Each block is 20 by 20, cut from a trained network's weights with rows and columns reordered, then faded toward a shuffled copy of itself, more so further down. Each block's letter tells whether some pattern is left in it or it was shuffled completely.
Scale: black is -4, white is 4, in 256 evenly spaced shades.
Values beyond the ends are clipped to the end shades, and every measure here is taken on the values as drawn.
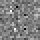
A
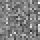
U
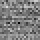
U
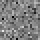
A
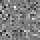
U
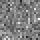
A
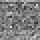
U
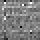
U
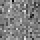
U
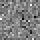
A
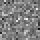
A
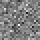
A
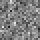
A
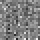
U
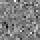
A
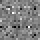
U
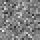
A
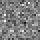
U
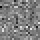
U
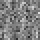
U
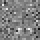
U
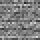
U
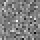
A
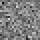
A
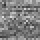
U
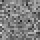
A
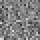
A
